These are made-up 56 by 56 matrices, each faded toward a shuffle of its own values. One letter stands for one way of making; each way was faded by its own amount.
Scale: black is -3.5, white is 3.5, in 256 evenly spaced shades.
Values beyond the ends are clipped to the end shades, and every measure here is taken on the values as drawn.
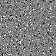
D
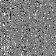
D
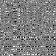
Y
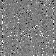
D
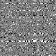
Y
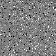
D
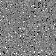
D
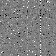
D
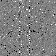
D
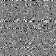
Y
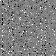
D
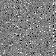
D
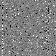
D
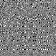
Y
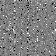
D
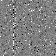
D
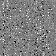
D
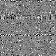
Y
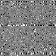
Y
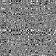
Y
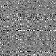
Y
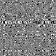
Y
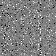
D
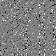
D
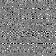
Y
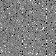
D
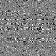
Y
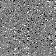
D
